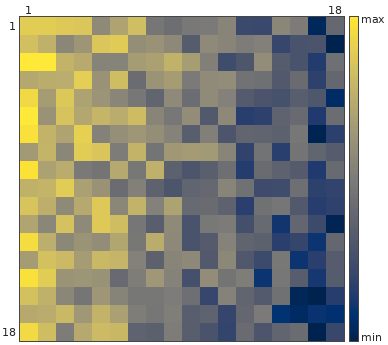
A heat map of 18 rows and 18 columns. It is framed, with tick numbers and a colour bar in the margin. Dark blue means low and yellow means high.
Slope: up to the left. Ninth with the highest average: top left. Average level on the scale: 50%. Ninth with the lowest average: bottom right. Stripes: none.
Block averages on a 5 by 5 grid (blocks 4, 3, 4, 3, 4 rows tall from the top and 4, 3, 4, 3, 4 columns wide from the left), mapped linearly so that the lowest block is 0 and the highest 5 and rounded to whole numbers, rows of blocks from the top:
54321 | 54211 | 44211 | 44220 | 43210
